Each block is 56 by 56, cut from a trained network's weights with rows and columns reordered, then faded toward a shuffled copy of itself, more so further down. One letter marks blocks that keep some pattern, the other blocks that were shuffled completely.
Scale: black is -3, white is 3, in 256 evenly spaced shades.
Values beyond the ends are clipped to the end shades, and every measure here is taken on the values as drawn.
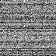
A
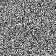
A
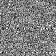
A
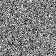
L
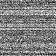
A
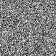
L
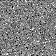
L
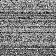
A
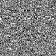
A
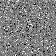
L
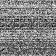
A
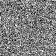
L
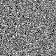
L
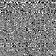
A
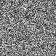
L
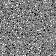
L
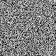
L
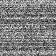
A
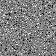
L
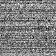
A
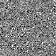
A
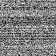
A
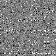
A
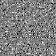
A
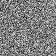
L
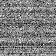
A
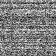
A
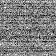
A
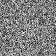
A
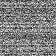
A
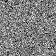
L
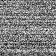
A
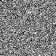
L
